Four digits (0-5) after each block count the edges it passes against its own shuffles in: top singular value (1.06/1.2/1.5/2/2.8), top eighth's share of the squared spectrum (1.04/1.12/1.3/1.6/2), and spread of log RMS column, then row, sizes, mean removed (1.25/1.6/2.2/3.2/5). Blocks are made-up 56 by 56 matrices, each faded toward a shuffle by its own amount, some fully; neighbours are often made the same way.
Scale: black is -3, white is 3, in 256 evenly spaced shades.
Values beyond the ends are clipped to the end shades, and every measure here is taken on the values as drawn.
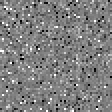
0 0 0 0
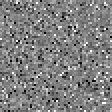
0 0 0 0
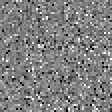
3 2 1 1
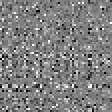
4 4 2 2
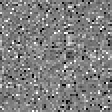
3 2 1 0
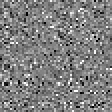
4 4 2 2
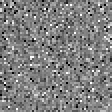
1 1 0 0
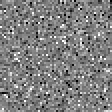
0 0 0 0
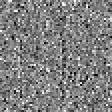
3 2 1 1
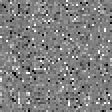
3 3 1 1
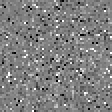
3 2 1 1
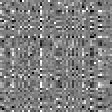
5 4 3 3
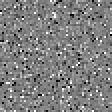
1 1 0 0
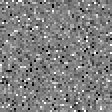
0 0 0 0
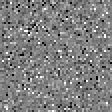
1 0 0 0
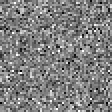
3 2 1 1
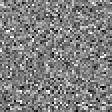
3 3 1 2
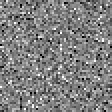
1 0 0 0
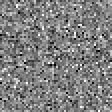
0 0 0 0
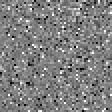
2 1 0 0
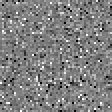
2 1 0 0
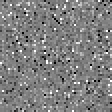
2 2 1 0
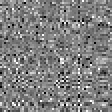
4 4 2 2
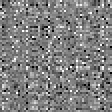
4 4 2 2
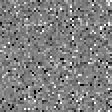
3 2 1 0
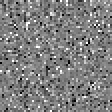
3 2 0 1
